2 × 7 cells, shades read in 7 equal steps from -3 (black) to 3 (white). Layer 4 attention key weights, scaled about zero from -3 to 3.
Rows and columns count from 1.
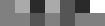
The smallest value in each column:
0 0 -2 0 -1 -2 0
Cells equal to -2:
2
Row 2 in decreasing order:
0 0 0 0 0 -1 -1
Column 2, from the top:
1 0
